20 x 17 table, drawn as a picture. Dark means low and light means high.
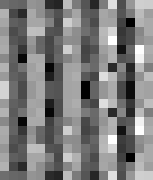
Mirror symmetry: top to bottom. Average level on the scale: 50%. Stripes: upright, repeating 4 times. Histogram: bell-shaped.
